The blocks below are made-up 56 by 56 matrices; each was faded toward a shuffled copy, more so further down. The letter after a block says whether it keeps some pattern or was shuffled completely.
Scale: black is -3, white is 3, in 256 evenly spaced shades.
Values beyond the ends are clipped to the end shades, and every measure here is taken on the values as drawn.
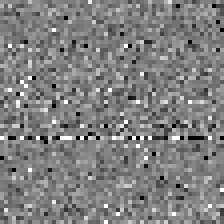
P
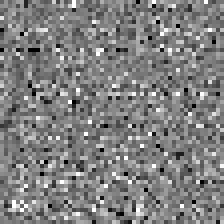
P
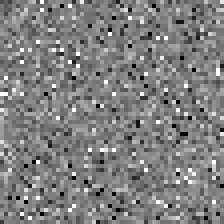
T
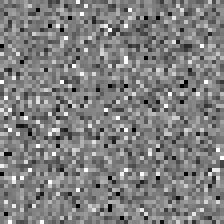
T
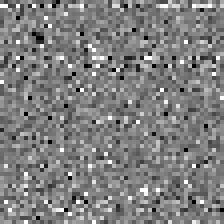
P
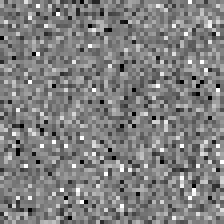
T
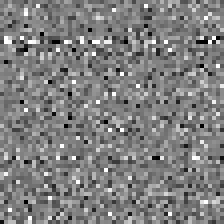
P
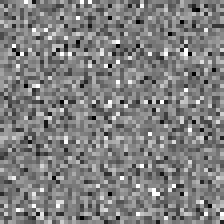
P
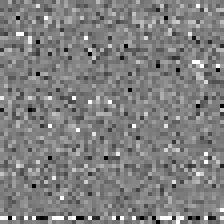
P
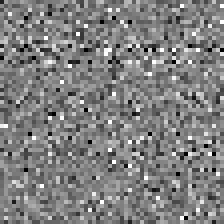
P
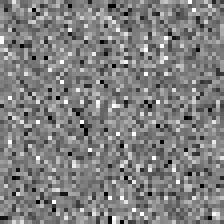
T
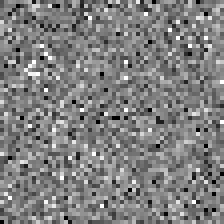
T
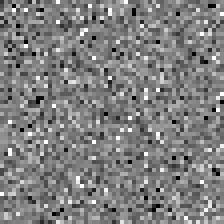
T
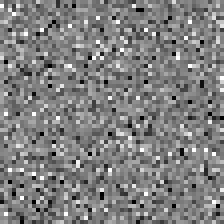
T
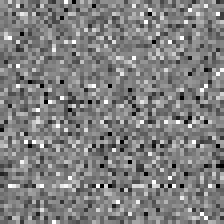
P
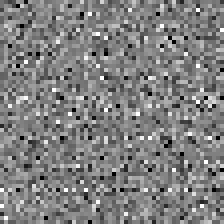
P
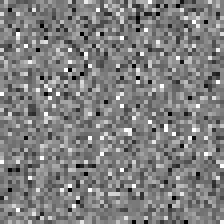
T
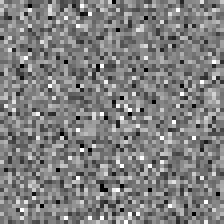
T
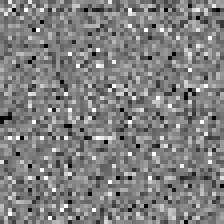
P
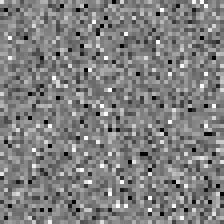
T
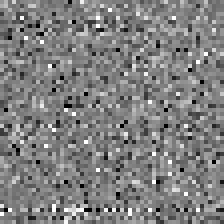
P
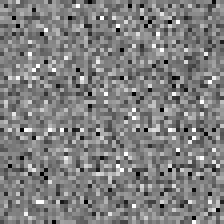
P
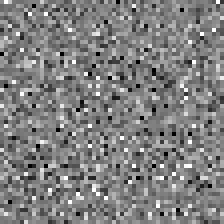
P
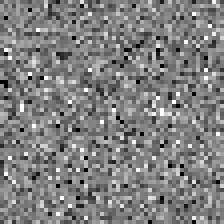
T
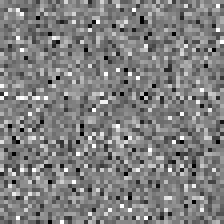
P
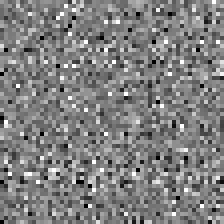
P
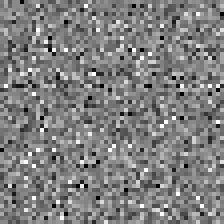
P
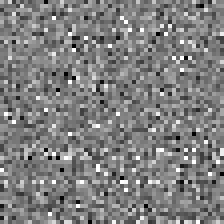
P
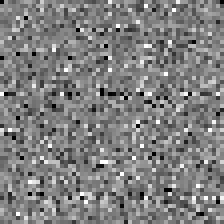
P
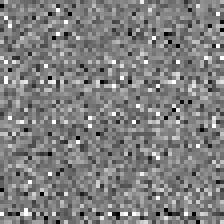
P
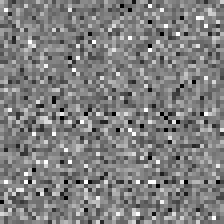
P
